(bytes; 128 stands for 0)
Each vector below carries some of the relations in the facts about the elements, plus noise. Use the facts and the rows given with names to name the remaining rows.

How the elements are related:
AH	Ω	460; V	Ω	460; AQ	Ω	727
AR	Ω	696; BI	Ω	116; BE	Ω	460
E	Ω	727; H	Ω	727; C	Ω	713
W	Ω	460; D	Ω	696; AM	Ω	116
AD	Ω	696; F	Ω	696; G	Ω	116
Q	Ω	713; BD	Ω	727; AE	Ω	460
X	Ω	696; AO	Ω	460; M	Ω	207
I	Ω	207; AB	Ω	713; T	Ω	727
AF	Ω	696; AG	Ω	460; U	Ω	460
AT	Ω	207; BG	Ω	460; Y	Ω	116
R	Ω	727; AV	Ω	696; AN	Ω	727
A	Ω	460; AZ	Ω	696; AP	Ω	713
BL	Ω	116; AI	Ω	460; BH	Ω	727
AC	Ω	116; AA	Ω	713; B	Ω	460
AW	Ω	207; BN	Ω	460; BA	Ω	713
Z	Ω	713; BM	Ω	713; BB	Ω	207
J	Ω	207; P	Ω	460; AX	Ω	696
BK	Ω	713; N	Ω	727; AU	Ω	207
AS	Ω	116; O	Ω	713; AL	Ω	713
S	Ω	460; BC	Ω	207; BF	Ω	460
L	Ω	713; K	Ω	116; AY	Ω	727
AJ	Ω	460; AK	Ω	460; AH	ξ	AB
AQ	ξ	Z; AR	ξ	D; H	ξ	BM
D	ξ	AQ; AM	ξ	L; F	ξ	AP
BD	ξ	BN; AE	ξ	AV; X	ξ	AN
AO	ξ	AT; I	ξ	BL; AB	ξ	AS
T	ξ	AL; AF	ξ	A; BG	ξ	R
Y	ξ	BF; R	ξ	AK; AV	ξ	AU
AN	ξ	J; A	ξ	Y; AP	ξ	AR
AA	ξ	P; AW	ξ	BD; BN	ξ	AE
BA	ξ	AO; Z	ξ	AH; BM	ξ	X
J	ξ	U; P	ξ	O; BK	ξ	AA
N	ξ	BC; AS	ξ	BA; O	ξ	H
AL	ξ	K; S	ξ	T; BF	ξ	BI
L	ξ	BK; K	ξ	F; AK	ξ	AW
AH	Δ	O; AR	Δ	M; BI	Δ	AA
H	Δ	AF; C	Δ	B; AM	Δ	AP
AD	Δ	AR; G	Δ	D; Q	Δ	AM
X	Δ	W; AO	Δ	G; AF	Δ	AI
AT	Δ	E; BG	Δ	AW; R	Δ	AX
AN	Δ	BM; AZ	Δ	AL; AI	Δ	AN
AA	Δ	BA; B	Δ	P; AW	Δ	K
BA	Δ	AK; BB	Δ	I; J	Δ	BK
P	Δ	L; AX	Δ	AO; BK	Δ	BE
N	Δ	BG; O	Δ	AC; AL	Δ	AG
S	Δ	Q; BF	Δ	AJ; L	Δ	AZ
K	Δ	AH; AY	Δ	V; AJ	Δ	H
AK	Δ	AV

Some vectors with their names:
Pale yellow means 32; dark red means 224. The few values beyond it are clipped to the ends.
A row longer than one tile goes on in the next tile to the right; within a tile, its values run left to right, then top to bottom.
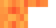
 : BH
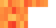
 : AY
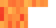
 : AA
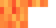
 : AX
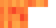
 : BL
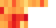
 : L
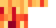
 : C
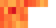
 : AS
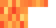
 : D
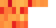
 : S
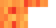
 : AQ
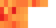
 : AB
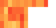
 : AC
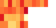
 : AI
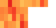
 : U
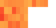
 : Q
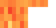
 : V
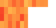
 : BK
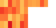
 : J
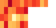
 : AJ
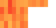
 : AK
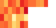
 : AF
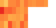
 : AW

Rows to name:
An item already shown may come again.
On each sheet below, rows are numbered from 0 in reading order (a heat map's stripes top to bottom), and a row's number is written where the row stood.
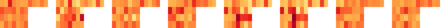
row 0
BG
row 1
AZ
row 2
F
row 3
AT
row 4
P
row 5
B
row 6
BB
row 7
AQ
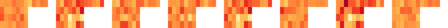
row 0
O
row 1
AF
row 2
R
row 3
AR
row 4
AF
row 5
AW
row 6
AJ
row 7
E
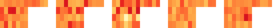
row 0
AO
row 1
S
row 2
H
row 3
AV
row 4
AM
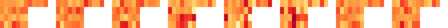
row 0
T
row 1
K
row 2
N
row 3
L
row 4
BM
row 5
B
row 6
AP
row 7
X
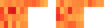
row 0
AO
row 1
Z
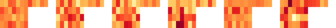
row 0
AD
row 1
AG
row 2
AL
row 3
C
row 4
AH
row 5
BF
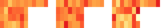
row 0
AC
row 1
BI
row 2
AN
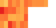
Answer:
BB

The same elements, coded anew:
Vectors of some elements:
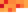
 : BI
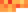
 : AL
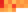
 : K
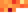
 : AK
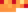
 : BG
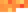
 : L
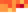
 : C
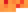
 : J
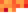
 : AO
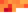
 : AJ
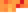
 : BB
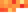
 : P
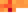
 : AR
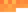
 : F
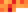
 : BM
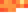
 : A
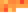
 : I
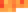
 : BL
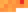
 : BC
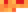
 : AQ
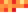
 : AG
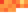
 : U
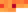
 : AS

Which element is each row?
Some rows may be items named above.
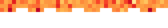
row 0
BM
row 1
AR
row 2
K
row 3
AW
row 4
B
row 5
AV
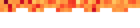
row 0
X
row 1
AP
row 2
AH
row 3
BM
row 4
E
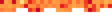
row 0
BG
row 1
AI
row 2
Z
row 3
BF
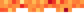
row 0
P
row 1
AX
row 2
AD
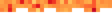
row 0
AF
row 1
D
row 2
F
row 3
AR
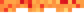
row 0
Q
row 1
K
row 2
AY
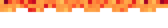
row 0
N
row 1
S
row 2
AZ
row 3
J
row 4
AT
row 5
R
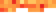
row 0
P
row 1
AC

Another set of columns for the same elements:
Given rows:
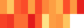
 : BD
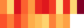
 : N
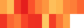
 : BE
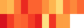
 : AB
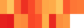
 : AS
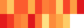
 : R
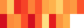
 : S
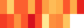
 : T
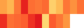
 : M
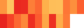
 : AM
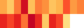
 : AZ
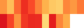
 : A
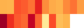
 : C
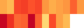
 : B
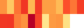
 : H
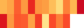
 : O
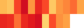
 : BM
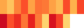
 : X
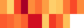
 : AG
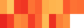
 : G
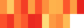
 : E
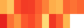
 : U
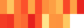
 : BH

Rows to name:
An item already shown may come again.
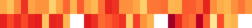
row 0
D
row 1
AO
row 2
C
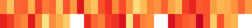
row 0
R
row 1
AP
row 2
P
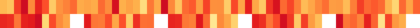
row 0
BM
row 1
AH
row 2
AY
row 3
AI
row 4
BB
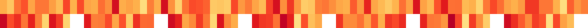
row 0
X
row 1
AH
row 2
BI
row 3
L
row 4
AC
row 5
AJ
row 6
AT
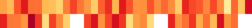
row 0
AJ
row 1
AN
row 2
BG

